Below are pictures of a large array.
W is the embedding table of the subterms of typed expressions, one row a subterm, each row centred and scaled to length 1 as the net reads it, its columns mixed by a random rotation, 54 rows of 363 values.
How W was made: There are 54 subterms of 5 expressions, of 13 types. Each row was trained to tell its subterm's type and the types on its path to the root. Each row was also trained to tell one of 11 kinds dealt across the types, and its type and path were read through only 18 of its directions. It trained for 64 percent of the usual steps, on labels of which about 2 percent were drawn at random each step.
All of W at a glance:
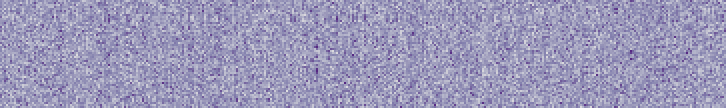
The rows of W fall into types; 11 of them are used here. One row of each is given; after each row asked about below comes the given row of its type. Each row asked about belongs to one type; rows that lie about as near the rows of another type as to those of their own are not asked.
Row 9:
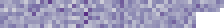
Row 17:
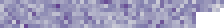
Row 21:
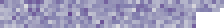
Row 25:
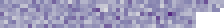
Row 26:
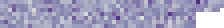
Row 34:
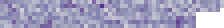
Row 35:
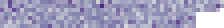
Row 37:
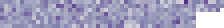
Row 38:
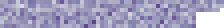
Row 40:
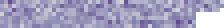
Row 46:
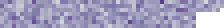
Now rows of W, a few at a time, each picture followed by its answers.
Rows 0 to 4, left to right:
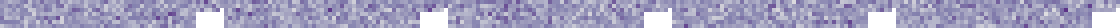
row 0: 37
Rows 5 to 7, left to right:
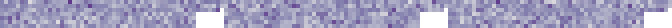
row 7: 35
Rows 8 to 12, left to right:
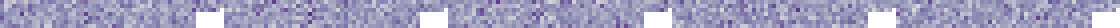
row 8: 9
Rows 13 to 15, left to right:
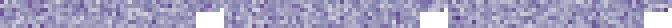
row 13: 35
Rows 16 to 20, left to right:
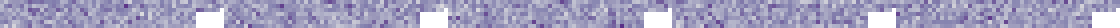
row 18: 34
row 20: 9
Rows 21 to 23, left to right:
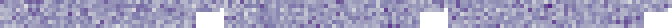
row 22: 34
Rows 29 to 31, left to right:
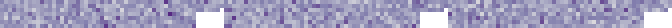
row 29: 38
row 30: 38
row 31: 37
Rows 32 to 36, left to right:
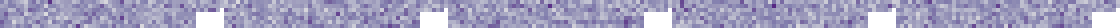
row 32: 35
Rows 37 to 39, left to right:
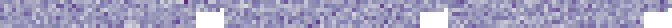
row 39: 40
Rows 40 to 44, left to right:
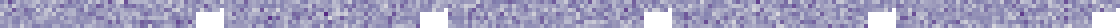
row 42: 37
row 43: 46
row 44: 17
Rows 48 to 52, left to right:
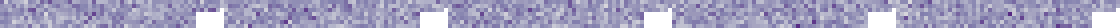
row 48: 35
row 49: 17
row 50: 17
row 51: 40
